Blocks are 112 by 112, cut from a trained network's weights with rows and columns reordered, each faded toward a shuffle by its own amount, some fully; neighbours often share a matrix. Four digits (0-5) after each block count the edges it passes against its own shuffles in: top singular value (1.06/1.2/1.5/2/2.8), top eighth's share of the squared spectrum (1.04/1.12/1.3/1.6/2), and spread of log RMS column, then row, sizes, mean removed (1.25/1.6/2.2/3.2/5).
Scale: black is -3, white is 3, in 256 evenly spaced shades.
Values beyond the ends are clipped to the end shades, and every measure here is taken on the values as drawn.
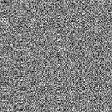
4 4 2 2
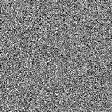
3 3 1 0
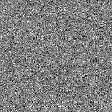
3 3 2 2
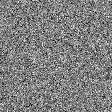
2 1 0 0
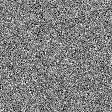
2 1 0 0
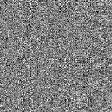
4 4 2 2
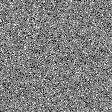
0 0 0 0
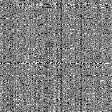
4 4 1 4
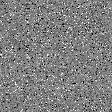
1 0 0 0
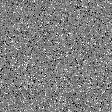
0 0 0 0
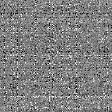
3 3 3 2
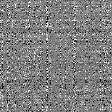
3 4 4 2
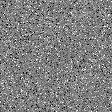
0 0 0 0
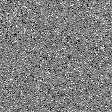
0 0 0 0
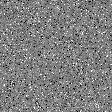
0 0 0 0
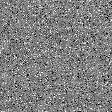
1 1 0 0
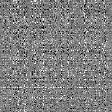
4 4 4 2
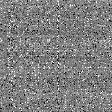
2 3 3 1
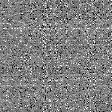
3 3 3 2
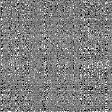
3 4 4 2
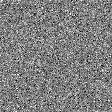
1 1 0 0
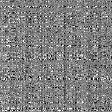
3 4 1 4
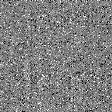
2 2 0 2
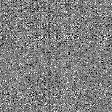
2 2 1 2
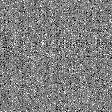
2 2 0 2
